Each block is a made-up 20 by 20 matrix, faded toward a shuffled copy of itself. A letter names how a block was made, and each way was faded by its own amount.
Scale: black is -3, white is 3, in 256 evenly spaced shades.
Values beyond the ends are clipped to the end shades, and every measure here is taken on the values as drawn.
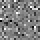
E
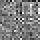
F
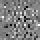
E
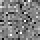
E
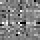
F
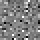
E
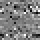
F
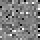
E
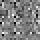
F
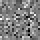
E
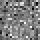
E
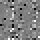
E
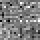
F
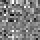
F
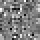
E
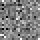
E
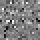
E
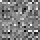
F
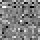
F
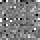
F
